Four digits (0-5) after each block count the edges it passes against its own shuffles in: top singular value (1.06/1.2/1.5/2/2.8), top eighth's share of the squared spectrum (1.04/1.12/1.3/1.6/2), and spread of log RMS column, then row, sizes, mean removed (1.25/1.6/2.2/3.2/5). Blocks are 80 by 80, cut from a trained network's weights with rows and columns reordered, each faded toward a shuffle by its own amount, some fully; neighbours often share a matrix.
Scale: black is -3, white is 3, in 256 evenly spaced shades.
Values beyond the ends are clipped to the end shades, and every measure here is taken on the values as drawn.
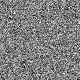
0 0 0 0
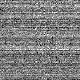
4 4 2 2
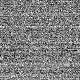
3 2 0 1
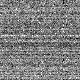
4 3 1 1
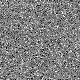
0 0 0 0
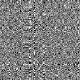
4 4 3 2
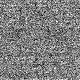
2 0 0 0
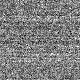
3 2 0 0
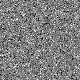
0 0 0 0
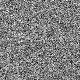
0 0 0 0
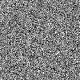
1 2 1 0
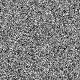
0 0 0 0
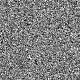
1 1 0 0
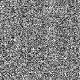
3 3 0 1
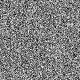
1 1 0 0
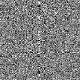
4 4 2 2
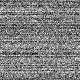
4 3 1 2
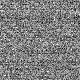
2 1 0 0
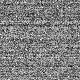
3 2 0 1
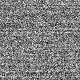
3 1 0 0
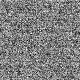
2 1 0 0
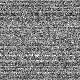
4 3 0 1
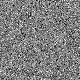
1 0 0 0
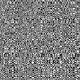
4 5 3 3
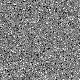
1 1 0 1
